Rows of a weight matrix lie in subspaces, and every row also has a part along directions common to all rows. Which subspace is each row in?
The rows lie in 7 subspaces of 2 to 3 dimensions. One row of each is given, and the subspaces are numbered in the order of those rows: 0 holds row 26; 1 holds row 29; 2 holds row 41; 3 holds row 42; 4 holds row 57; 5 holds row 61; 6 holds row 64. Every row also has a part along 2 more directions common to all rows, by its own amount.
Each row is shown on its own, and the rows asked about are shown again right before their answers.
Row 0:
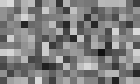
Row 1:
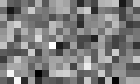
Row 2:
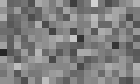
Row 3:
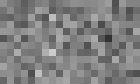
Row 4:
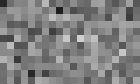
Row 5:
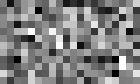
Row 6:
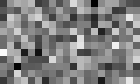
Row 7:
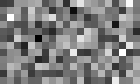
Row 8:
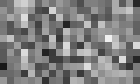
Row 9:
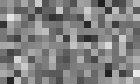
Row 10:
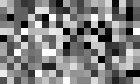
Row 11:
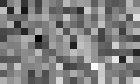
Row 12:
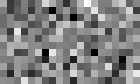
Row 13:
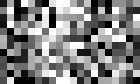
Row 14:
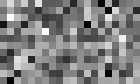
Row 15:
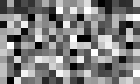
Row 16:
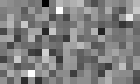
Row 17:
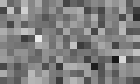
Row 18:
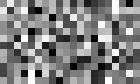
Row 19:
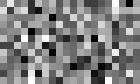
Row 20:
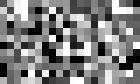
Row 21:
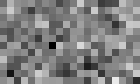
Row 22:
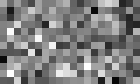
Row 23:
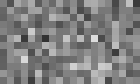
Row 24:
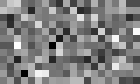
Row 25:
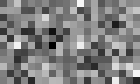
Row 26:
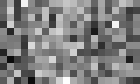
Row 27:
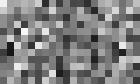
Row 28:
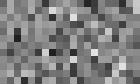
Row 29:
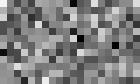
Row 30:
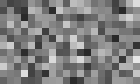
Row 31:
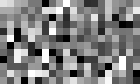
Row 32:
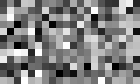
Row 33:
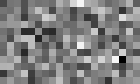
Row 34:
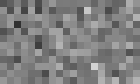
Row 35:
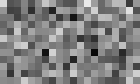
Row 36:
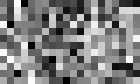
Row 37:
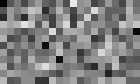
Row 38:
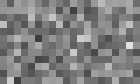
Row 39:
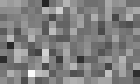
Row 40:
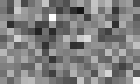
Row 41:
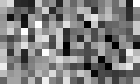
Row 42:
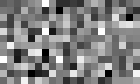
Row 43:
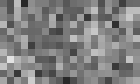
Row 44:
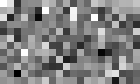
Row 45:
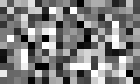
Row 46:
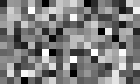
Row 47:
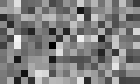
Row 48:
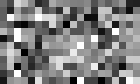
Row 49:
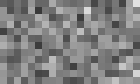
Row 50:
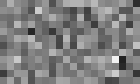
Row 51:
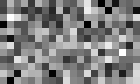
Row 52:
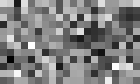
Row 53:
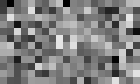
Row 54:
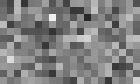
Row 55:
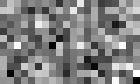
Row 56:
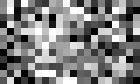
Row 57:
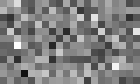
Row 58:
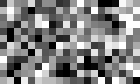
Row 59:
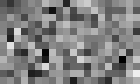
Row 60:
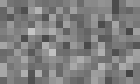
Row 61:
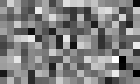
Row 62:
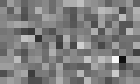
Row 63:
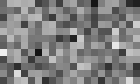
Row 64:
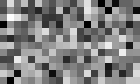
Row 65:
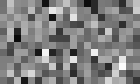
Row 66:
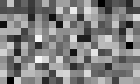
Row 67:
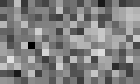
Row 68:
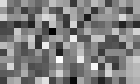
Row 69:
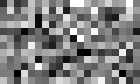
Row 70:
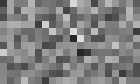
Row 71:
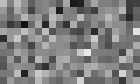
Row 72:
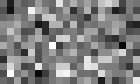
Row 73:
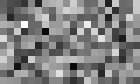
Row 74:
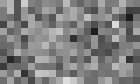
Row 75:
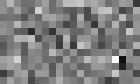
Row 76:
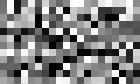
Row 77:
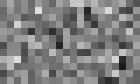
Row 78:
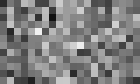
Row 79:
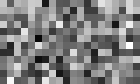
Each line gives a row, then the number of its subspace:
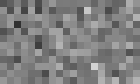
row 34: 5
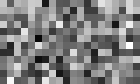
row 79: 6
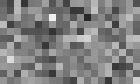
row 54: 0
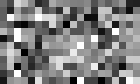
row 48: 1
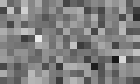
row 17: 5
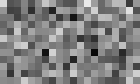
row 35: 3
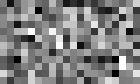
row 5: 5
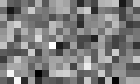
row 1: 4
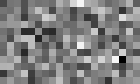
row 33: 5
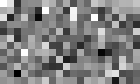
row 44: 1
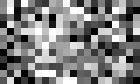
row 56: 0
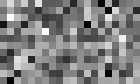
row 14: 6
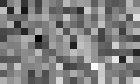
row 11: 5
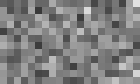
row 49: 5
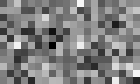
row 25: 4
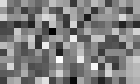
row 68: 1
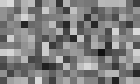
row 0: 1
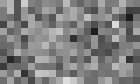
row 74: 0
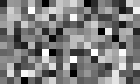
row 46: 3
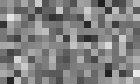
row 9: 6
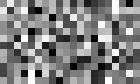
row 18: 2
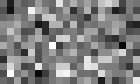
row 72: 4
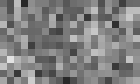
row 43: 0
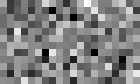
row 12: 3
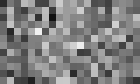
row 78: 0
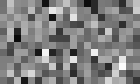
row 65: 3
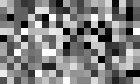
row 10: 2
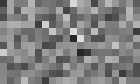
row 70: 1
